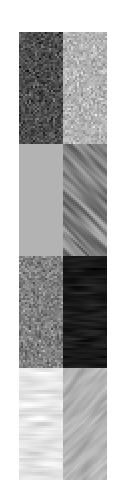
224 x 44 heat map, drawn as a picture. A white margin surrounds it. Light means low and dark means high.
The table splits into 4 rows of 2 panels. Panel 1,1: high, fine-grained. Panel 1,2: low, fine-grained. Panel 2,1: low, flat. Panel 2,2: middling, slanting down to the right. Panel 3,1: middling, fine-grained. Panel 3,2: very high, streaked across, faint in contrast. Panel 4,1: very low, streaked across, faint in contrast. Panel 4,2: low, slanting up to the right, faint in contrast.
